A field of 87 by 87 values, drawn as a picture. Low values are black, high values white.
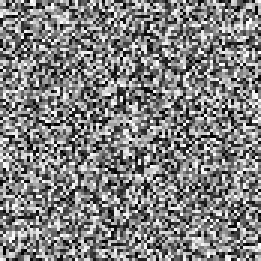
Average level on the scale: 50%. Stripes: none. Odd rows or columns: none. Symmetry: a half turn. Seam: none. Histogram: flat.
